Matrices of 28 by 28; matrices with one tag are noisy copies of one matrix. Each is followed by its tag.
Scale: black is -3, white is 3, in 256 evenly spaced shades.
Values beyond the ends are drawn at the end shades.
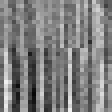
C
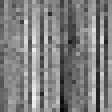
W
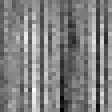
W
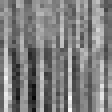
C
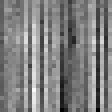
W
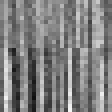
C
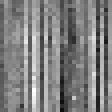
W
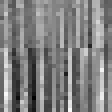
C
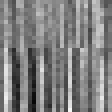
C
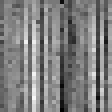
W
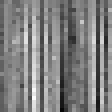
W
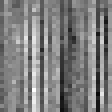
W
